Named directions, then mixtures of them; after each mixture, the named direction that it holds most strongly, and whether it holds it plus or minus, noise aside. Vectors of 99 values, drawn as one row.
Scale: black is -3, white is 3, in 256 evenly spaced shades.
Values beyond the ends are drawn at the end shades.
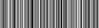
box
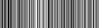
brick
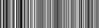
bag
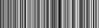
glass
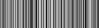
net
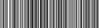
box, plus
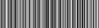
glass, plus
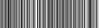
net, minus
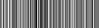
brick, minus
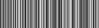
glass, plus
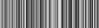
glass, minus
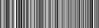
bag, plus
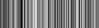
bag, plus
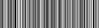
glass, plus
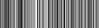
brick, plus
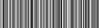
box, plus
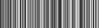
glass, plus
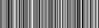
box, minus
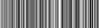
glass, minus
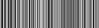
brick, plus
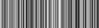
glass, minus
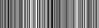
net, minus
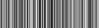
net, minus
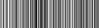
brick, minus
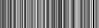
glass, plus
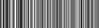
bag, plus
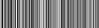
brick, plus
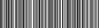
box, minus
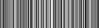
net, plus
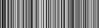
net, plus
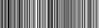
brick, plus
